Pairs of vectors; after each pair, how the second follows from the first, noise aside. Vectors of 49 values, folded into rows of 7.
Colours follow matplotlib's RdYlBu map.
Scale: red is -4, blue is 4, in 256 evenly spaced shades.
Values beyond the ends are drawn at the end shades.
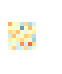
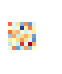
scaled up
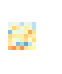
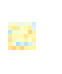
shrunk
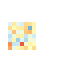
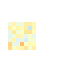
shrunk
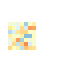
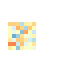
reversed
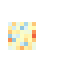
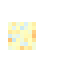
shrunk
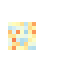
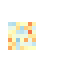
reversed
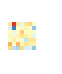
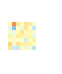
shrunk
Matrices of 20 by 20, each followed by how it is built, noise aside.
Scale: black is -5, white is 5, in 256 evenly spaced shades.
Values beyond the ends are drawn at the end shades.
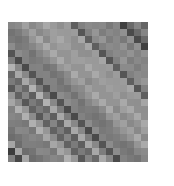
Toeplitz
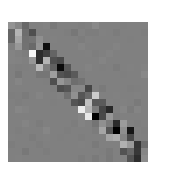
banded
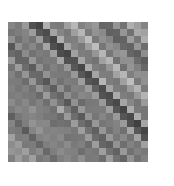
Toeplitz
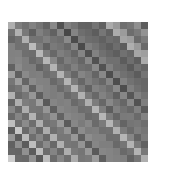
Toeplitz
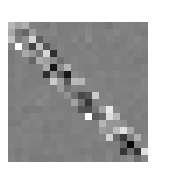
banded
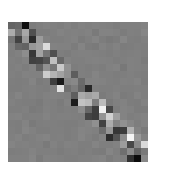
banded
